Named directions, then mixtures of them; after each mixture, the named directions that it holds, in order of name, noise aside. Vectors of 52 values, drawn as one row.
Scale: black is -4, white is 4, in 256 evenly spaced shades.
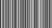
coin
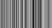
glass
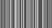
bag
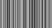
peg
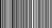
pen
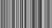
bag, glass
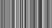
bag, glass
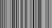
glass, pen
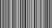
bag, coin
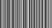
peg, pen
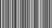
coin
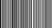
coin, pen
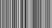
coin, glass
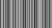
coin, peg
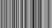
glass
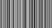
bag, peg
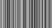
peg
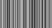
peg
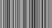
peg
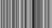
glass, peg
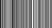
pen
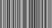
peg
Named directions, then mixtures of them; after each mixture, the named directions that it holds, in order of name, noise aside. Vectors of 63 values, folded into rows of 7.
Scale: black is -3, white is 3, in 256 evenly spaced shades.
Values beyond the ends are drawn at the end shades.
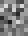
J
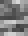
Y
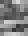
Y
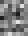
J, Y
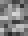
J, Y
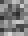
J, Y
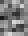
J, Y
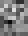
J, Y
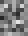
J, Y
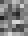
J, Y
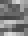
Y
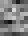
J, Y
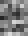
J, Y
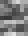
Y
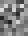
J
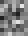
J, Y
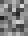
J, Y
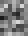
J, Y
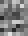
J, Y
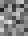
J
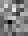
J, Y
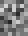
J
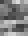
Y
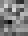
J, Y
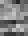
Y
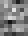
J, Y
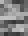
Y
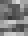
Y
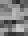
Y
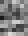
J, Y
